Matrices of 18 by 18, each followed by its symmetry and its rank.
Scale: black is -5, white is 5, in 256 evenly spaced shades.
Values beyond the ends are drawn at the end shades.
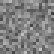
neither, full rank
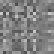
neither, rank three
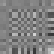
symmetric, rank two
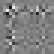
antisymmetric, rank two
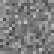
neither, full rank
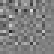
antisymmetric, rank two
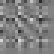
antisymmetric, rank two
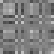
symmetric, rank two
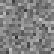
neither, full rank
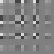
symmetric, rank one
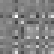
symmetric, rank two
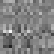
neither, rank three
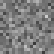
neither, full rank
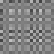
symmetric, rank one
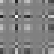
symmetric, rank one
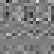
neither, rank three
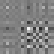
symmetric, rank two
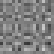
antisymmetric, rank two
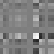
symmetric, rank one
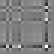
symmetric, rank one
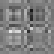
antisymmetric, rank two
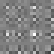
symmetric, rank two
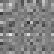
neither, rank three
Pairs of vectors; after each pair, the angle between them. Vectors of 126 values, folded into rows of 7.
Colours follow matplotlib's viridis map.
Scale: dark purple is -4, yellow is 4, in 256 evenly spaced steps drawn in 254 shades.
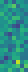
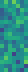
partly opposed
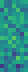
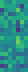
partly aligned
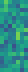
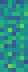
orthogonal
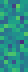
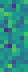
partly aligned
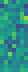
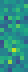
partly opposed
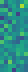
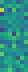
orthogonal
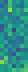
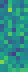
nearly parallel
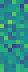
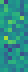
partly aligned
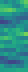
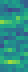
nearly opposite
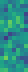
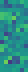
orthogonal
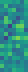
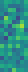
nearly parallel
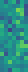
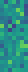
nearly parallel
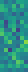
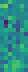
partly aligned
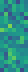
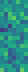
nearly opposite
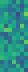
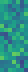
nearly parallel
